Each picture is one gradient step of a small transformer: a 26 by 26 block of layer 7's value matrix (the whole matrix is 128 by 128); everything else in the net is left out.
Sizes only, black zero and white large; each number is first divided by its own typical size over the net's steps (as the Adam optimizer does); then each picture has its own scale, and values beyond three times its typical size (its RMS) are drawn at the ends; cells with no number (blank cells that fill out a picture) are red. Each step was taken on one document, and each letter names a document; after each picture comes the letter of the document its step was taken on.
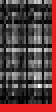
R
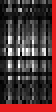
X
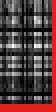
R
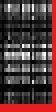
X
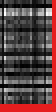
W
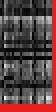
W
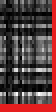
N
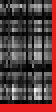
R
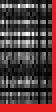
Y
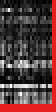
Y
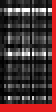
X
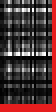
X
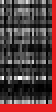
Y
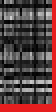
W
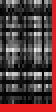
R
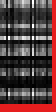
N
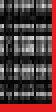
N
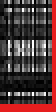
X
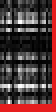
Y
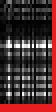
X
